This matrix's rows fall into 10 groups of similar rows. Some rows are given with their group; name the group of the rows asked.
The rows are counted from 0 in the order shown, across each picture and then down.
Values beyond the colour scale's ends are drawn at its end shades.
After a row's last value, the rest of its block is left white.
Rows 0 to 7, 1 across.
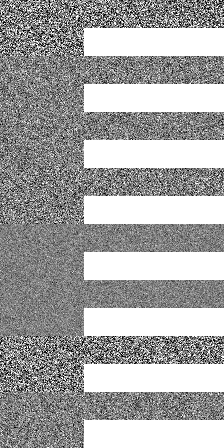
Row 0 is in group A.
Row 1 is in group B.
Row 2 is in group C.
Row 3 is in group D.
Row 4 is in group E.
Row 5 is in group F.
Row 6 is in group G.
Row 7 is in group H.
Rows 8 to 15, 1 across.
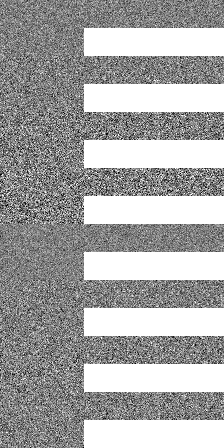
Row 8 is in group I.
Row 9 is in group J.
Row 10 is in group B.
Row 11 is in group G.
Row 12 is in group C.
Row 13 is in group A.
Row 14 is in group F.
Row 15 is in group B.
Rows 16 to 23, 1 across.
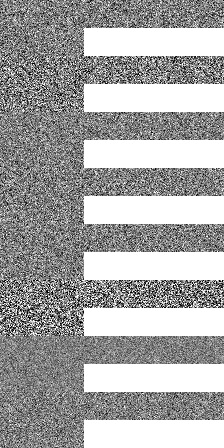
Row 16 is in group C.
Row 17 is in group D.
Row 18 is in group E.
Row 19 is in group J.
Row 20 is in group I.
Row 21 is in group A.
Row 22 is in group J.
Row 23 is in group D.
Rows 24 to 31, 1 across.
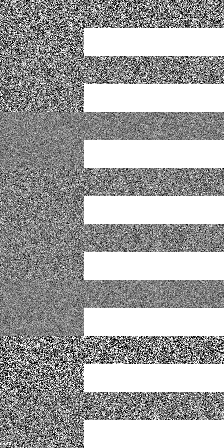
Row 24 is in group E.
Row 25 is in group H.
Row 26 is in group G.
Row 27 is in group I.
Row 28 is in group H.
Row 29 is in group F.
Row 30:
C
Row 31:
J
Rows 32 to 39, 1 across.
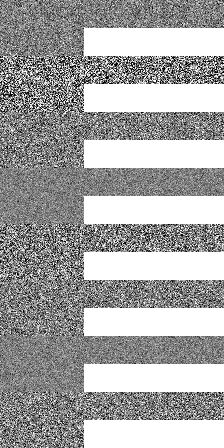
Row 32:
H
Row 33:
B
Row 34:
D
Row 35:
I
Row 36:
J
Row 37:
E
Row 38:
F
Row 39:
A
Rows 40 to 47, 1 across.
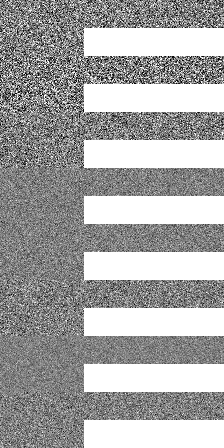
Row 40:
A
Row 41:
F
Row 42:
C
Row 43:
D
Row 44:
A
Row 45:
C
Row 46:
A
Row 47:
I
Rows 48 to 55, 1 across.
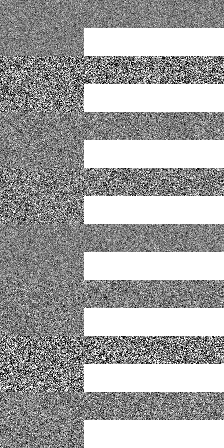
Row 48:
D
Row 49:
B
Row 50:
D
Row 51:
C
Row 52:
J
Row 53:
C
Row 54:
J
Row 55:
G
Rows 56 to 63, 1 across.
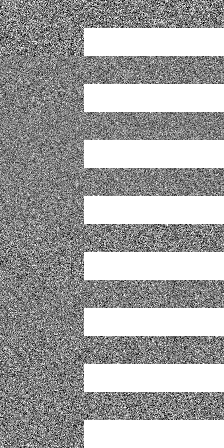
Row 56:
G
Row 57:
A
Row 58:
A
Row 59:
A
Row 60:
G
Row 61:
D
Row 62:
D
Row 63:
I
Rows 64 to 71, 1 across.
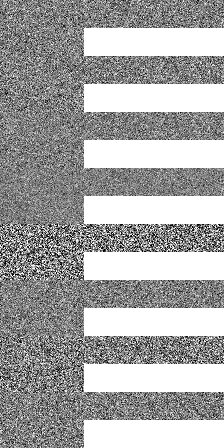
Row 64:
C
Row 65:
G
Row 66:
G
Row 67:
C
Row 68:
A
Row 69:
F
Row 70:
H
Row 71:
A
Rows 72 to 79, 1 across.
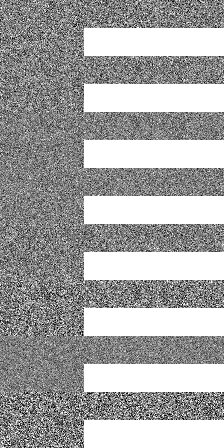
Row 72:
F
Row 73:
H
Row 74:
H
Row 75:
A
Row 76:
J
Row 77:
H
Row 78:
I
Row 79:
I
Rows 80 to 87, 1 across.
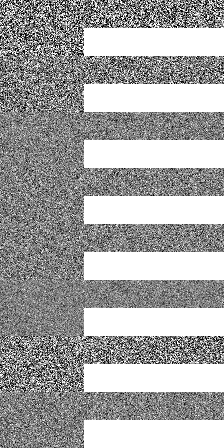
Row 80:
J
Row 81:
C
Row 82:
B
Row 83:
E
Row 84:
I
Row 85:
C
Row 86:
A
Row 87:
D
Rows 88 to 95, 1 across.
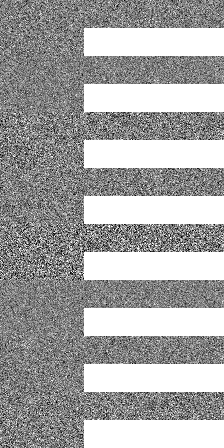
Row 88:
E
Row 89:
J
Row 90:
C
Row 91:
F
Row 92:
E
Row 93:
J
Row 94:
C
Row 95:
A
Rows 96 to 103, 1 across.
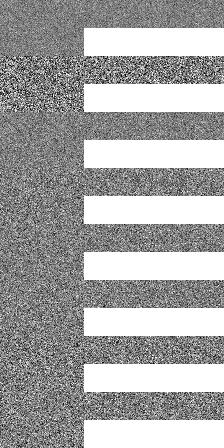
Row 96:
D
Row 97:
J
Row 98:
D
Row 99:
H
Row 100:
E
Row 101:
A
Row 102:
E
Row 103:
G
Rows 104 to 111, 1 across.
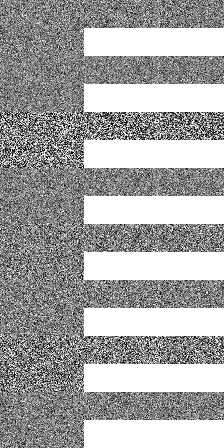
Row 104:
B
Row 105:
H
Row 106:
F
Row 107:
H
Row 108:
H
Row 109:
I
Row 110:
D
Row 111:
C
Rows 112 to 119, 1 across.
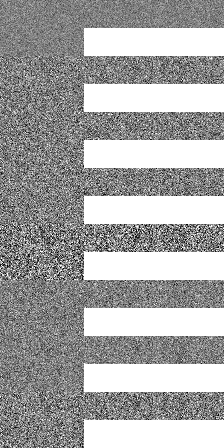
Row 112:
G
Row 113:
H
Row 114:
E
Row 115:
B
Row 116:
H
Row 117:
D
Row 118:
H
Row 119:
H
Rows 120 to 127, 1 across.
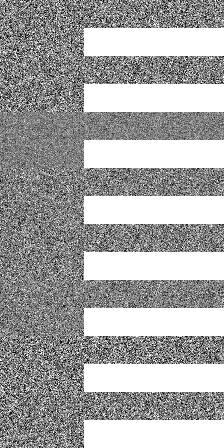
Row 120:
J
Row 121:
H
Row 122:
C
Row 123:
C
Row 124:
H
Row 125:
C
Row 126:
I
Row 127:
J
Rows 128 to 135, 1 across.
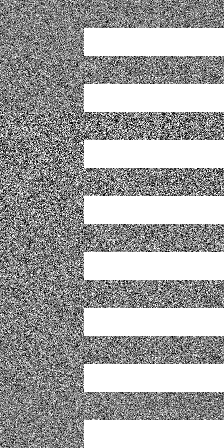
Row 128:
B
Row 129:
E
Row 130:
B
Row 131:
A
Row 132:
J
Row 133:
I
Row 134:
E
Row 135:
A
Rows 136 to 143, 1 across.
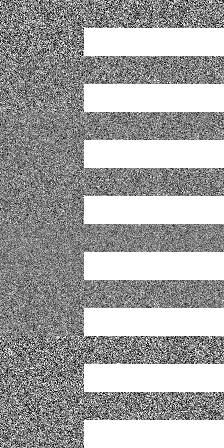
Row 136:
H
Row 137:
J
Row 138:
C
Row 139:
H
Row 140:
B
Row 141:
J
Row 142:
D
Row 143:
E
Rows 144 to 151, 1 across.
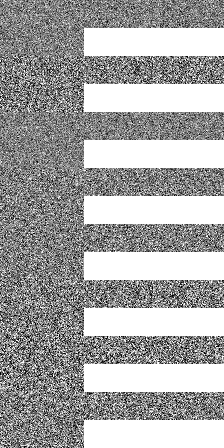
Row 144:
B
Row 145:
H
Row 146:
B
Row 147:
A
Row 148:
I
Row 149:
H
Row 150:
J
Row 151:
I
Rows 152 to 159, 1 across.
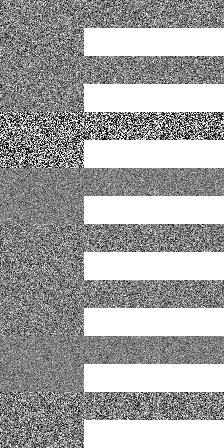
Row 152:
G
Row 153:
A
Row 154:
B
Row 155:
J
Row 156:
F
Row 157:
I
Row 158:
B
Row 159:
H
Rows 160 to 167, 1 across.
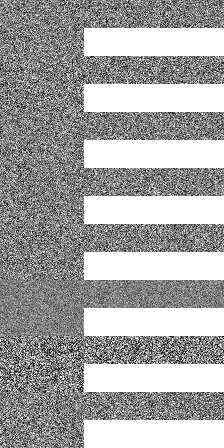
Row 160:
B
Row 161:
C
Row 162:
F
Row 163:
J
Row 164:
D
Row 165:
I
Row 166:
H
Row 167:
A
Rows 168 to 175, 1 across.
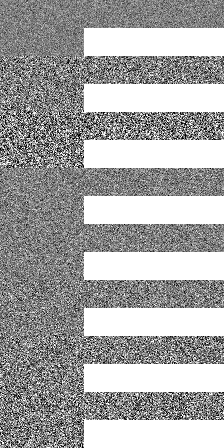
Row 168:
I
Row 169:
I
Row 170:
J
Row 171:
G
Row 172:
E
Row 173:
D
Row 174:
A
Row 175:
H
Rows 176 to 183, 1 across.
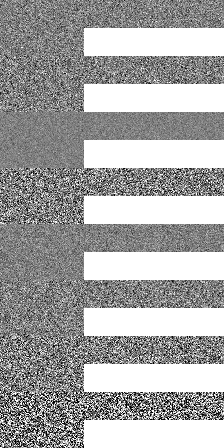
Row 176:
E
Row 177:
J
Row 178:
J
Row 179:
I
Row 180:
B
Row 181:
F
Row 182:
E
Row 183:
E
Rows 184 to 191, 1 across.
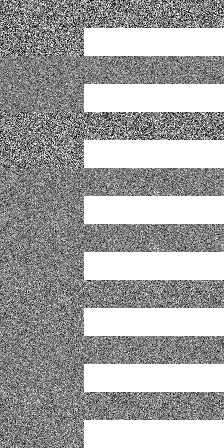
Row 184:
C
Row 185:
E
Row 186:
F
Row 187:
J
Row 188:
J
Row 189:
G
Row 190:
I
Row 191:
C
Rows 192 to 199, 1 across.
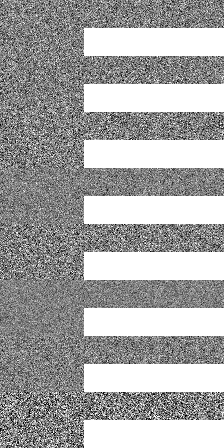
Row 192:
B
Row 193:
J
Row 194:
C
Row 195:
B
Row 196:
E
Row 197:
G
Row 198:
B
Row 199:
J
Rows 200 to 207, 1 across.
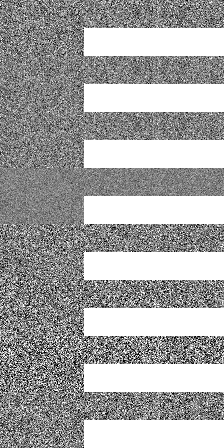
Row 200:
H
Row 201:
H
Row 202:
H
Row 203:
G
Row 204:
C
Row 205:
J
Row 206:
D
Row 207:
B
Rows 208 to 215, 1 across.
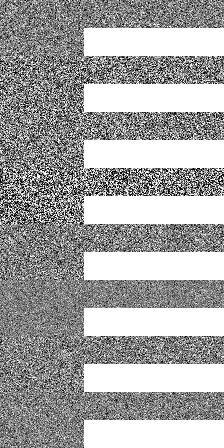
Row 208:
J
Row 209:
I
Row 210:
A
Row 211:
C
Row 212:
D
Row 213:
D
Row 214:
G
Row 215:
B
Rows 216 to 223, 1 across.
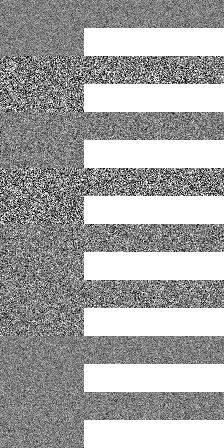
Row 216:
B
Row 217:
J
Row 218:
F
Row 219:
I
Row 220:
C
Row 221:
G
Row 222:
I
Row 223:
B
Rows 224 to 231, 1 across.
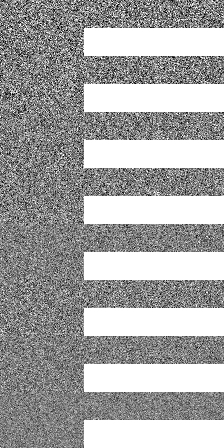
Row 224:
E
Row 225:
F
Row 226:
H
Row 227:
J
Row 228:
I
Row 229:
I
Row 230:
I
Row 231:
E
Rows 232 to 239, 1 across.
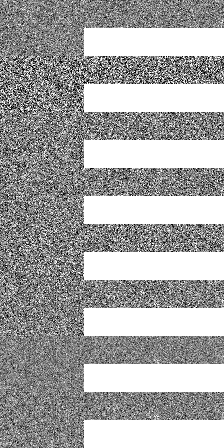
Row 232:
C
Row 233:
I
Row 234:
F
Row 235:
C
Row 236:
E
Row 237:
J
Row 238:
J
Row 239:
J
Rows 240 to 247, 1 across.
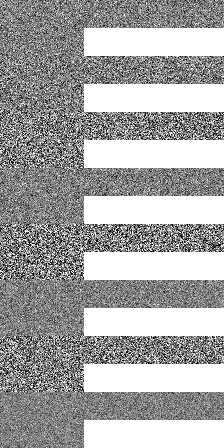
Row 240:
D
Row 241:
G
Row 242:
A
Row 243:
B
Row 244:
E
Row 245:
J
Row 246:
J
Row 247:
F
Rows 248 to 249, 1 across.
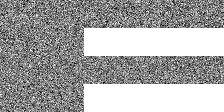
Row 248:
B
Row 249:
A
